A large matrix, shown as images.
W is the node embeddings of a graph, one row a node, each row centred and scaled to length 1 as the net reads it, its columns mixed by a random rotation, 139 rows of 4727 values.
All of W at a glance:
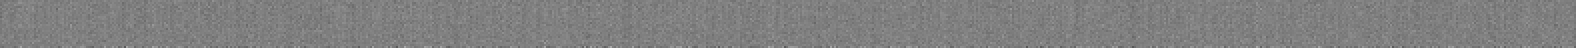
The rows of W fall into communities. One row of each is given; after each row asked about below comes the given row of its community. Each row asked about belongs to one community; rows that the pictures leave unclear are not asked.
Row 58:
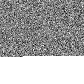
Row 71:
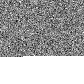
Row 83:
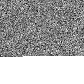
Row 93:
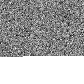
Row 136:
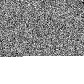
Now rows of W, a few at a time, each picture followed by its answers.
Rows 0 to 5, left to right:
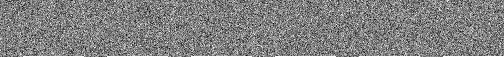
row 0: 93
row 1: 93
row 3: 71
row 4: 136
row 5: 58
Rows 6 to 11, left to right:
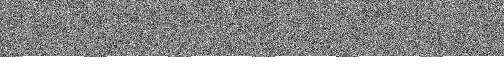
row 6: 136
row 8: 83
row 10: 83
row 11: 71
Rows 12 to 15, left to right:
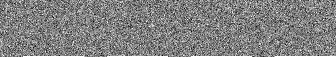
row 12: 71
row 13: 136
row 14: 83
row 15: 83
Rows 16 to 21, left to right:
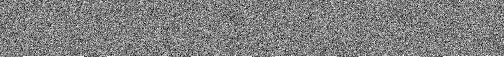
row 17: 83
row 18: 93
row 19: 93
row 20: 93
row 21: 58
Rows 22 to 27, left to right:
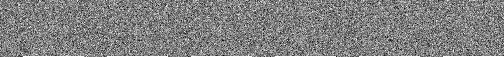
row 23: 71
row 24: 58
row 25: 58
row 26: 58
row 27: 58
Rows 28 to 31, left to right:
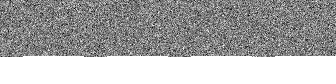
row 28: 83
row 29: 83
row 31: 58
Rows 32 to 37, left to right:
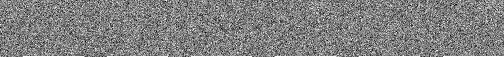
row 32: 71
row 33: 136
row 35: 83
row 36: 93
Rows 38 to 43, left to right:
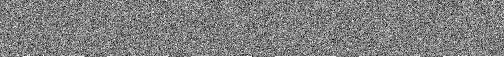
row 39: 136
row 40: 136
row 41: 83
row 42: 58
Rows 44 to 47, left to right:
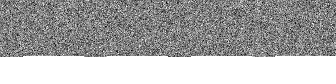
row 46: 83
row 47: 136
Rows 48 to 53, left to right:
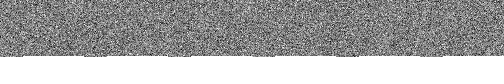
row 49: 71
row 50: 71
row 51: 58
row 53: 136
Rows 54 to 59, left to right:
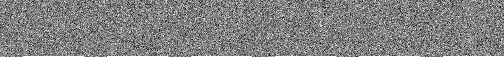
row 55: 71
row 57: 136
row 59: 58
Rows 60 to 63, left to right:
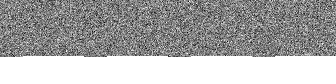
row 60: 83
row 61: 83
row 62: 83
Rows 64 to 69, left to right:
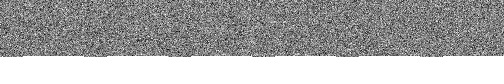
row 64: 136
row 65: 58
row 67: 71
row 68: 58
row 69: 58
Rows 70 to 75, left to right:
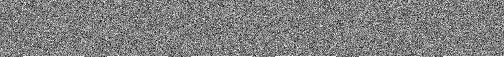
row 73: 136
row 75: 58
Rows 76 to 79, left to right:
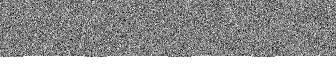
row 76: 136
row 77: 93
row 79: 93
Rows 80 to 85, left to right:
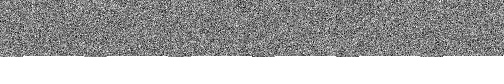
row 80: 71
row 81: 58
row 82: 136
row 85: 71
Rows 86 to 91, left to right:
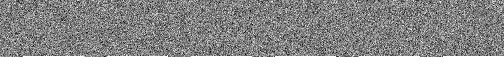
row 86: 58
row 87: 58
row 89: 71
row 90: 83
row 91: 71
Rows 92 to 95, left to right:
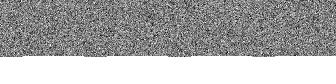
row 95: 136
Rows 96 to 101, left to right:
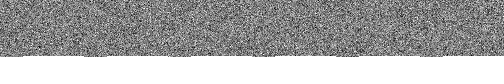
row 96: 58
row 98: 93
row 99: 136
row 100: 93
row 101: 83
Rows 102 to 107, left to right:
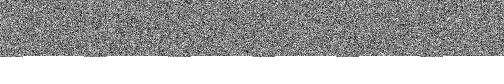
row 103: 136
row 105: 58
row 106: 71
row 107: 58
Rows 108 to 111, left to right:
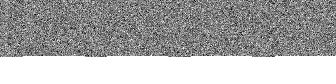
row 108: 136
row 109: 93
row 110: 93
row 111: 58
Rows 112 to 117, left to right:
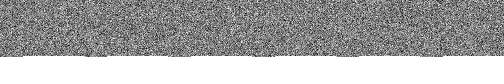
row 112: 83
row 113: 136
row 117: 58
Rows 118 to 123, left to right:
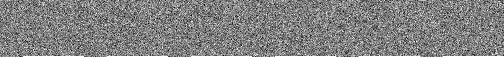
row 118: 58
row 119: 83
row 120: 83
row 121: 71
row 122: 83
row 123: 93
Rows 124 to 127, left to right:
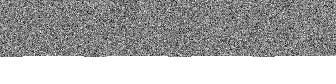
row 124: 93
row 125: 83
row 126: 58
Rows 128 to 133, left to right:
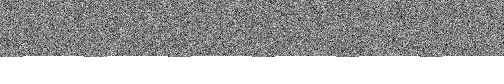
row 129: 93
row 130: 83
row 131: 58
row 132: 93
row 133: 83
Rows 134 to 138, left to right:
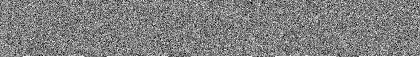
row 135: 58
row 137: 71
